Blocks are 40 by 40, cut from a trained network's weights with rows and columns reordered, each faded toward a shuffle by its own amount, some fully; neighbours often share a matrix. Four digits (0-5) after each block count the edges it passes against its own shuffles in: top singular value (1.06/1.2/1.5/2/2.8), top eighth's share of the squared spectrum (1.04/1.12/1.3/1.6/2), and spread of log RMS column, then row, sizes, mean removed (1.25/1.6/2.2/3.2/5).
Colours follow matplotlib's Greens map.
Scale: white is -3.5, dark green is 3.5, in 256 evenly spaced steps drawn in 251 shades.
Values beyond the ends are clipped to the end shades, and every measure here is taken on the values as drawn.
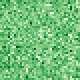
2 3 1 1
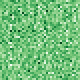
3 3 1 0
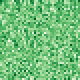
3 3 0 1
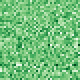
3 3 0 2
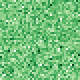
0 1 0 0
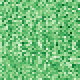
3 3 0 1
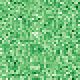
3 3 1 1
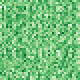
3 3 0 2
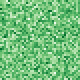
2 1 0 0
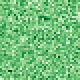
2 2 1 0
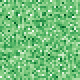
0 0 0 0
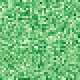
3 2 0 1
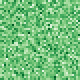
0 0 0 0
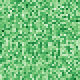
3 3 0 0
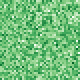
2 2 0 0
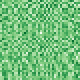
4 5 1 3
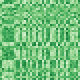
5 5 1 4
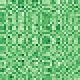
4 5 1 2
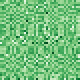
4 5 1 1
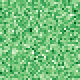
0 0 0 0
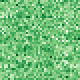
3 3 0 1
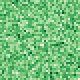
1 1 0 0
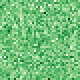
2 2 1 1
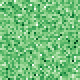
0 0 0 0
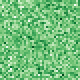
2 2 0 0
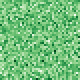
2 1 0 0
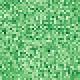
3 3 0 1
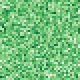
0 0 0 0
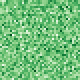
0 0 0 0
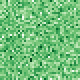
2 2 0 0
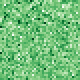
2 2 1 0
